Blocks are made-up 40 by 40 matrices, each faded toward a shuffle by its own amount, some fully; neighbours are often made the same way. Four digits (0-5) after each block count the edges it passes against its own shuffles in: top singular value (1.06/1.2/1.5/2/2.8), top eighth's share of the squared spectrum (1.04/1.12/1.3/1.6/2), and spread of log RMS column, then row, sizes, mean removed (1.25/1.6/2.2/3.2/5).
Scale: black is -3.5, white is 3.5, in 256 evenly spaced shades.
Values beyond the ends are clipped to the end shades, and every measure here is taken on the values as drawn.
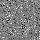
2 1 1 0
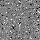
1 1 0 0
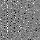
3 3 2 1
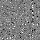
2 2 1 0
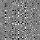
4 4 3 2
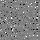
3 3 1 1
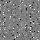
3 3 1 0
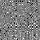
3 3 2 1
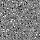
2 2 0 1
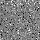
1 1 0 0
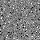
0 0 0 0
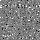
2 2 0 1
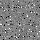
2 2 0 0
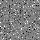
0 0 0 0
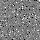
0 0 0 0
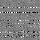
3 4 0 3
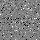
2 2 0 1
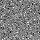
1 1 0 0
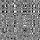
4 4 3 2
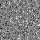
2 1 0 0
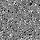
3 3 1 1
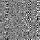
3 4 3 1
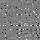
4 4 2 2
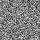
0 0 0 0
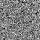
0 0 0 0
